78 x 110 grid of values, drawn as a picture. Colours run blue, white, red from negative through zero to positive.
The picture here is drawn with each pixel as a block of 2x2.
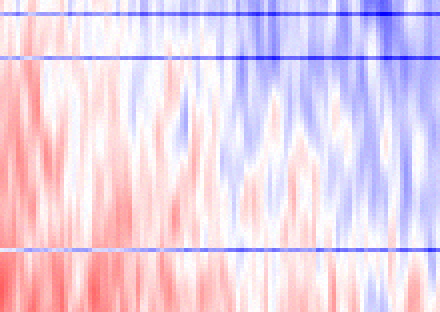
There is an overall slope up to the bottom left. There are no regular stripes. On average the colour sits 50% of the way up the scale. Neither half mirrors the other. Rows 4, 15 and 63 stand out from the rest.
